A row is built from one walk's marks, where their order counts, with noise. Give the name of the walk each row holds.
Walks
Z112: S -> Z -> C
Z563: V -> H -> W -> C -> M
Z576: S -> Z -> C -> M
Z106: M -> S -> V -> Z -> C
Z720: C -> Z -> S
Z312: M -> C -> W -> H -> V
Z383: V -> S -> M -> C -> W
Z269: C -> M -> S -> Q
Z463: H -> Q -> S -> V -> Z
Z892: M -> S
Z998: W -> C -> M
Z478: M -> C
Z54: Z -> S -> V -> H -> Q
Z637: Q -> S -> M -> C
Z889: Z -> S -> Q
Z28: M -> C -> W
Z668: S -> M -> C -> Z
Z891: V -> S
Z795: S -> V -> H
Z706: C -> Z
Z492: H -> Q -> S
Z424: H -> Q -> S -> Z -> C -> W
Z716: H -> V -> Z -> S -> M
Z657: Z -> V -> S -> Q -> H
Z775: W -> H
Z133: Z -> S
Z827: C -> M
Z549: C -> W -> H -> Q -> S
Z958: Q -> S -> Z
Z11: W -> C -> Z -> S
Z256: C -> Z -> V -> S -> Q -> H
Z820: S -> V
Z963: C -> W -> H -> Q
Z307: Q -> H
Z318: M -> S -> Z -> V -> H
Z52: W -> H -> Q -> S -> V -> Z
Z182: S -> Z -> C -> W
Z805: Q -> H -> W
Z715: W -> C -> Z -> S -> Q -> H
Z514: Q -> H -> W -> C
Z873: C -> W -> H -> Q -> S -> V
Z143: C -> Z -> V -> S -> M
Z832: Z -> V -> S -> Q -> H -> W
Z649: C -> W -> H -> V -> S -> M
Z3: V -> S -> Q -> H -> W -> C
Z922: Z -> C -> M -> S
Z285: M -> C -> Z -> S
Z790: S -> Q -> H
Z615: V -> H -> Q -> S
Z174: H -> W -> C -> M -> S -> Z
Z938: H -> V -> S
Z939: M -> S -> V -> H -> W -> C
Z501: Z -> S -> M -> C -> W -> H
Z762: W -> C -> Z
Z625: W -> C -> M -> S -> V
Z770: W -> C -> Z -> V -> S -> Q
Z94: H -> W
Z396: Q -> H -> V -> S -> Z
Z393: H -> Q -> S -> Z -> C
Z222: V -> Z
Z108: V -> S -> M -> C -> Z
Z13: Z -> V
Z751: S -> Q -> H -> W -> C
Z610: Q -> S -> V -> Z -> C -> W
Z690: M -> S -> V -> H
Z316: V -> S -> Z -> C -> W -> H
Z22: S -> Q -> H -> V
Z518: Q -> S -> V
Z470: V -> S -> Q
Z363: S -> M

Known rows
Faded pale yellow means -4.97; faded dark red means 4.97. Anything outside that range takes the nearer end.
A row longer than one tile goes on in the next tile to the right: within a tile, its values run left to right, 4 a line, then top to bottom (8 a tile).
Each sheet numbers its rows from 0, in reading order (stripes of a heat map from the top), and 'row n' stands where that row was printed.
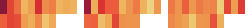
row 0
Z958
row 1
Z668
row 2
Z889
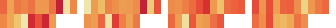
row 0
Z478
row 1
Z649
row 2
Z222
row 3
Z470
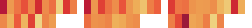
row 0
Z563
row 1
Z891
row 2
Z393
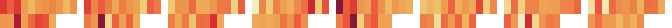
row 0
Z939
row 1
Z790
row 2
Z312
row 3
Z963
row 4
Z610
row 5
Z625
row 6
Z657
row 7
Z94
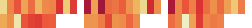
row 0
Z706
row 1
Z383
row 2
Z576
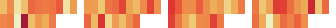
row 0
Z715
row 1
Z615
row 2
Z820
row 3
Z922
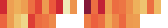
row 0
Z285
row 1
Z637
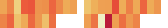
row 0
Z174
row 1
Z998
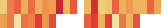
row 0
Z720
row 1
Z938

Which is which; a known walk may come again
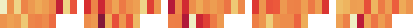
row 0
Z873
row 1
Z751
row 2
Z106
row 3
Z133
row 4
Z998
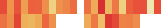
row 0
Z470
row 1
Z827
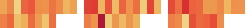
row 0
Z174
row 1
Z805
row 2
Z182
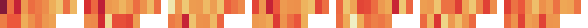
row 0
Z637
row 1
Z892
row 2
Z52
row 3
Z501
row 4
Z922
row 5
Z615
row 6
Z318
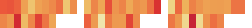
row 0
Z690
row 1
Z13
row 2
Z832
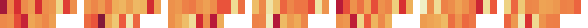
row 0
Z316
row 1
Z463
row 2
Z28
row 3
Z715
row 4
Z514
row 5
Z549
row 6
Z657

